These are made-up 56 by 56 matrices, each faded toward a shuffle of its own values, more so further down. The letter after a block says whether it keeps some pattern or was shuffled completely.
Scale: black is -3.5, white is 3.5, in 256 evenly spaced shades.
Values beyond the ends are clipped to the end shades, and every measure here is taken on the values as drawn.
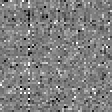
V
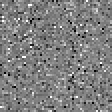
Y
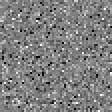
Y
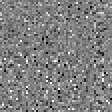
V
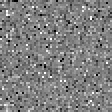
Y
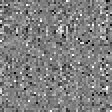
V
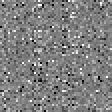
V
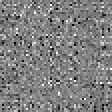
V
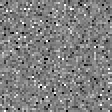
Y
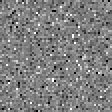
Y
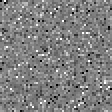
Y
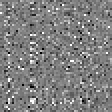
V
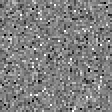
Y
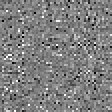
V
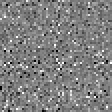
V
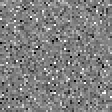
Y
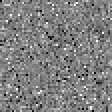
Y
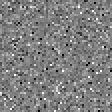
Y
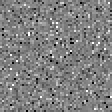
Y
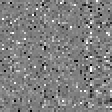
V
